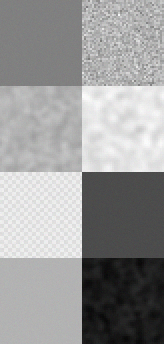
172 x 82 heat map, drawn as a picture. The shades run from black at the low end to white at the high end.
The table splits into 4 rows of 2 panels. Panel 1,1: middling, flat. Panel 1,2: high, fine-grained. Panel 2,1: high, blotchy, faint in contrast. Panel 2,2: very high, blotchy, faint in contrast. Panel 3,1: very high, checkered, faint in contrast. Panel 3,2: low, flat. Panel 4,1: high, flat. Panel 4,2: very low, blotchy, faint in contrast.
